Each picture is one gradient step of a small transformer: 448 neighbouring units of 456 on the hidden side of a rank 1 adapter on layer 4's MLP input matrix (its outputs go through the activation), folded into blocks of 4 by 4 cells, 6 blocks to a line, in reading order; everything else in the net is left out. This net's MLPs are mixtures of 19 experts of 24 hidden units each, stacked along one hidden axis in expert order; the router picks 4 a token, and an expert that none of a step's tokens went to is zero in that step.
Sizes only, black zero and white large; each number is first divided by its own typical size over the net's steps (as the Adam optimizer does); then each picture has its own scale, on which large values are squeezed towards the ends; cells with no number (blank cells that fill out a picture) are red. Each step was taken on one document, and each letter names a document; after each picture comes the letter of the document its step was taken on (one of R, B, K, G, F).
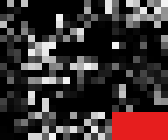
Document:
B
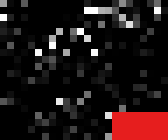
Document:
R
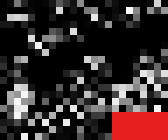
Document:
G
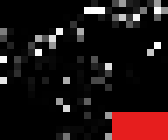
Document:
R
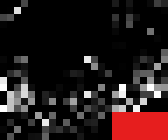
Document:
G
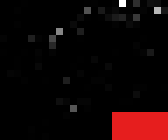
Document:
R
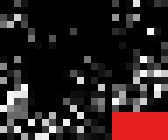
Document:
G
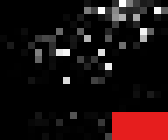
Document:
R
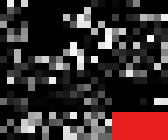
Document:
B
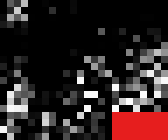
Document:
G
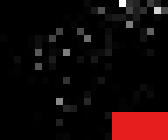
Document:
R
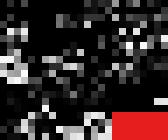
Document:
B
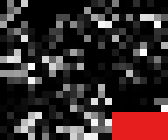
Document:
B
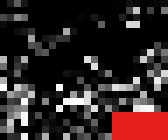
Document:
G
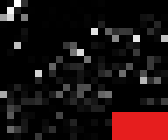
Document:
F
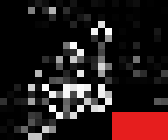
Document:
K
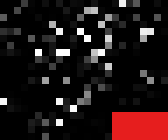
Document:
R
